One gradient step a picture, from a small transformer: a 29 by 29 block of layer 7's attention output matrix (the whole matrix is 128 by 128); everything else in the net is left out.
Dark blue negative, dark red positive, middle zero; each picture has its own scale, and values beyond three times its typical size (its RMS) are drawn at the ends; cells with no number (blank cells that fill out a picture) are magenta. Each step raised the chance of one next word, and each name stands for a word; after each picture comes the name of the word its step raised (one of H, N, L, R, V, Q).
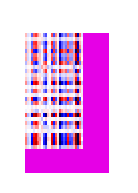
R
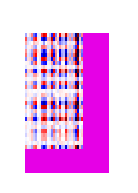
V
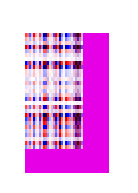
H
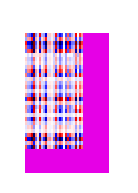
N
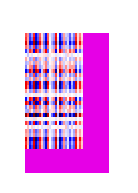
R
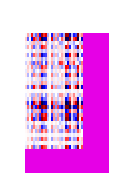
V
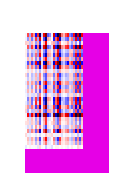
V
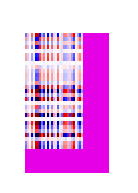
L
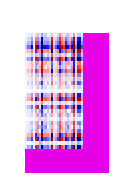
N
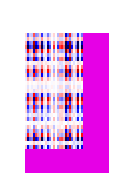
N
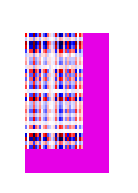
N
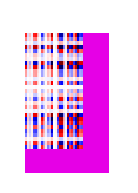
H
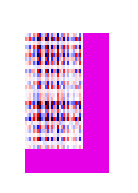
V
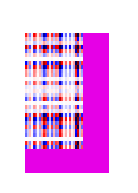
H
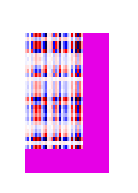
N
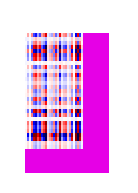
L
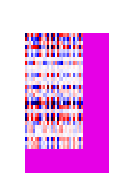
V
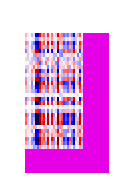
R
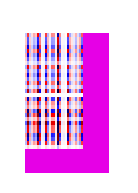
L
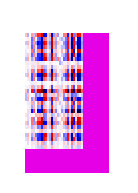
L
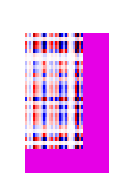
N
